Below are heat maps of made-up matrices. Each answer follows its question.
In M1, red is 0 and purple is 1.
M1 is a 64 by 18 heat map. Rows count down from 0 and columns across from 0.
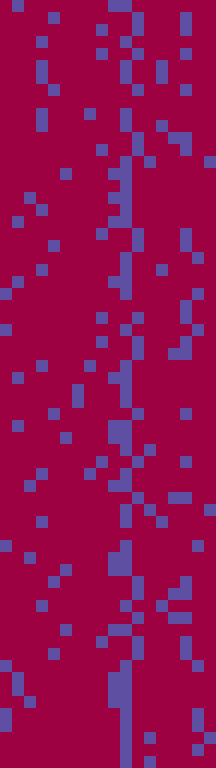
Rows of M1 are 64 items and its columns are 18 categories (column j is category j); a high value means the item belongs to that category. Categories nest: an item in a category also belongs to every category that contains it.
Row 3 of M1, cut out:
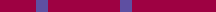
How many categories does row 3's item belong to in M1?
2
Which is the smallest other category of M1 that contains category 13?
3
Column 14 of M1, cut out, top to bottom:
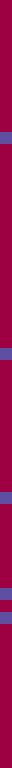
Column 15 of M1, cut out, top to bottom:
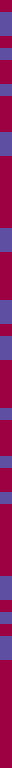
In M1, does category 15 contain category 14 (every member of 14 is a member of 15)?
yes
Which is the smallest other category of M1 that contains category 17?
12
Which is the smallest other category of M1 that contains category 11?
15
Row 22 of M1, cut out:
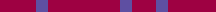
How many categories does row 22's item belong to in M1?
3
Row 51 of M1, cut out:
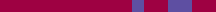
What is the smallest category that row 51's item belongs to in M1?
14
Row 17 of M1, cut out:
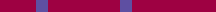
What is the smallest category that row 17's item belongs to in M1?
3
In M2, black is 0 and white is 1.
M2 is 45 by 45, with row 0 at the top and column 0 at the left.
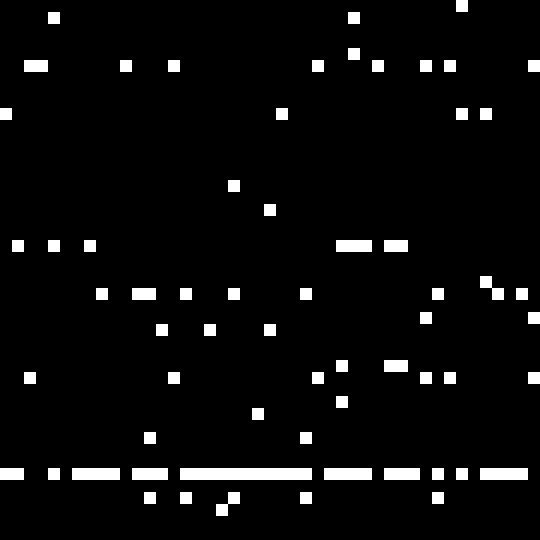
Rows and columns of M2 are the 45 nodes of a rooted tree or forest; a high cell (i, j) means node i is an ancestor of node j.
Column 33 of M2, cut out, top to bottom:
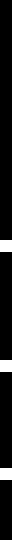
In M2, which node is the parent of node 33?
30
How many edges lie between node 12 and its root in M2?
4
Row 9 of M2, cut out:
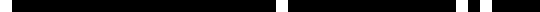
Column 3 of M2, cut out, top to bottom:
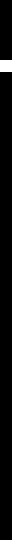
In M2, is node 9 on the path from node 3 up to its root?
no
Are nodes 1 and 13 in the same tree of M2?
yes
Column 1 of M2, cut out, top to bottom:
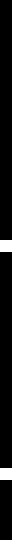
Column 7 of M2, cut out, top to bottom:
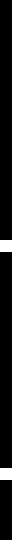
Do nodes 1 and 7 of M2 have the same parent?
yes
